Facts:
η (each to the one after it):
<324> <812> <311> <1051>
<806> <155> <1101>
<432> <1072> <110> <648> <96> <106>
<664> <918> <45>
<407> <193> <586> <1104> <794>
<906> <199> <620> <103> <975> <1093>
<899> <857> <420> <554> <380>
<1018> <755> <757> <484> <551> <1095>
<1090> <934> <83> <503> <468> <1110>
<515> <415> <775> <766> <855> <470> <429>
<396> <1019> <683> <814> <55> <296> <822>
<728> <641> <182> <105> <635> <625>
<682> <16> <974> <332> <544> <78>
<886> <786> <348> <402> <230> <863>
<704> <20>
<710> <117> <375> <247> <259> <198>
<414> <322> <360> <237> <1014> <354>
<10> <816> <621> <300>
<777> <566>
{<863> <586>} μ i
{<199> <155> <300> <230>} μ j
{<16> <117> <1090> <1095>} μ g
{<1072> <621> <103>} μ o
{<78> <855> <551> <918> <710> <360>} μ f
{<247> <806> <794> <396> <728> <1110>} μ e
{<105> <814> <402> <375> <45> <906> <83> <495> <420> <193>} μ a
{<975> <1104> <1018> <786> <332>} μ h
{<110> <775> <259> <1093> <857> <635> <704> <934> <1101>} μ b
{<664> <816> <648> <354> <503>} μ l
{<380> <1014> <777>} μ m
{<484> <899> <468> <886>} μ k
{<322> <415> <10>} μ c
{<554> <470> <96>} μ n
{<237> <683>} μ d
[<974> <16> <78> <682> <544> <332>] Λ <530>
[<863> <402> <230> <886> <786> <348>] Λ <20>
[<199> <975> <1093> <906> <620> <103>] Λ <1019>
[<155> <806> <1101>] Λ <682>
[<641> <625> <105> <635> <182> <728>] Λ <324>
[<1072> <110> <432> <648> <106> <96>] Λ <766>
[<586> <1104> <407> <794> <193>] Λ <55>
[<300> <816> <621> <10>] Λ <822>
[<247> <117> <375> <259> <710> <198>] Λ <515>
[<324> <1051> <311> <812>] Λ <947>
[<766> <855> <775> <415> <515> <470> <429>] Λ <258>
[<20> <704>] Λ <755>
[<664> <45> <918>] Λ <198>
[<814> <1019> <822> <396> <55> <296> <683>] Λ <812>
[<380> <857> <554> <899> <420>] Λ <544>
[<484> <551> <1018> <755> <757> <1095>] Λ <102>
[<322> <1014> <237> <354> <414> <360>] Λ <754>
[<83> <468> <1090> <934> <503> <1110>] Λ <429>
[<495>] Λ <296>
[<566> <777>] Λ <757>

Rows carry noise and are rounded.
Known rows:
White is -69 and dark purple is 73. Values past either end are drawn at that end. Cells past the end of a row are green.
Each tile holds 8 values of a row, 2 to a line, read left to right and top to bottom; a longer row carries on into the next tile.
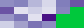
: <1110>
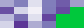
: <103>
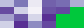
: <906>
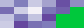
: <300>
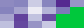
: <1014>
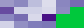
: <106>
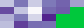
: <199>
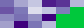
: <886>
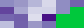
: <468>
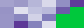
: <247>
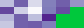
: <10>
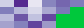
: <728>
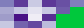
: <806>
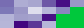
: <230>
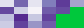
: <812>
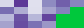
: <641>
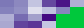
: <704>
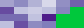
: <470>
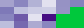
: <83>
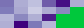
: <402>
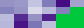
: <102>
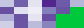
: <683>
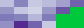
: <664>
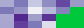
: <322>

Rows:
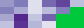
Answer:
<237>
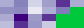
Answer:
<754>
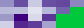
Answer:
<682>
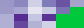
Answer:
<360>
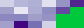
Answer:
<198>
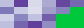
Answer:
<635>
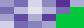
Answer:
<354>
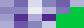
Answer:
<414>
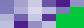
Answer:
<551>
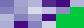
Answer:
<348>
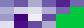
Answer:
<544>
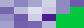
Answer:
<415>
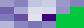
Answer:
<432>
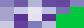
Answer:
<974>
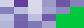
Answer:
<182>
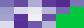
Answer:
<380>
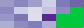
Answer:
<775>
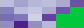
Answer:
<117>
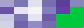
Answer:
<794>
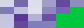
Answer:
<947>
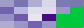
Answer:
<934>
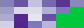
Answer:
<332>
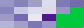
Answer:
<110>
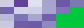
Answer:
<625>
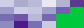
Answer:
<515>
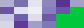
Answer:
<1104>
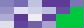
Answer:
<78>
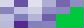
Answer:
<105>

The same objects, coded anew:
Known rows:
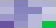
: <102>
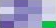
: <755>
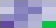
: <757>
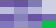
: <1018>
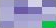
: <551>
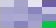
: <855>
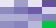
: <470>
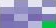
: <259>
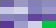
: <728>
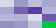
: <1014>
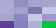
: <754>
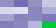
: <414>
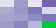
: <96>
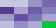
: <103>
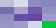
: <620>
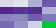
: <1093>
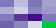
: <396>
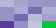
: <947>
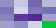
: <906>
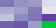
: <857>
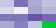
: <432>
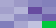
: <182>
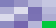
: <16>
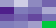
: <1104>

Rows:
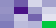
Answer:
<230>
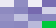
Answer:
<106>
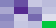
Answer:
<402>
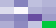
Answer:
<1090>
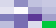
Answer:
<664>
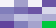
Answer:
<429>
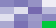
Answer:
<899>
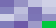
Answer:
<420>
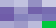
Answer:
<683>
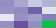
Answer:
<554>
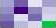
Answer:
<863>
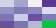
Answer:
<1110>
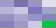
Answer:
<322>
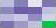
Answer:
<1095>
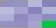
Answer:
<360>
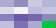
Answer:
<710>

